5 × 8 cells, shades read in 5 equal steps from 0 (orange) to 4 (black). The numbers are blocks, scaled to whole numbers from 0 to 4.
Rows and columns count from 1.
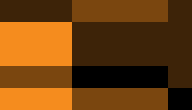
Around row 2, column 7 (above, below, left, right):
2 3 3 3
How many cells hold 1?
0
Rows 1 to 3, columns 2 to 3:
3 3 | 0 0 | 0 0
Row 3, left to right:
0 0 0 3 3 3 3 3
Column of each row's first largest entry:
1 4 4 4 8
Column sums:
5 5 5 14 14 14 14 16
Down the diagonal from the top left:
3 0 0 4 2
